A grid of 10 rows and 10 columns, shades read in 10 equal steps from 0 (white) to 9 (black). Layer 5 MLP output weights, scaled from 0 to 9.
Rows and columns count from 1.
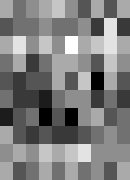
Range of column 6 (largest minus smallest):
9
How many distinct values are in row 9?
4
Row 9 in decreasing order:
4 4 4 4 4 3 3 2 2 1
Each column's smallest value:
3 1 4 2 2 0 1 2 1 3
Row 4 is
5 3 7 5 3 3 4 6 2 4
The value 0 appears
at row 3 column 6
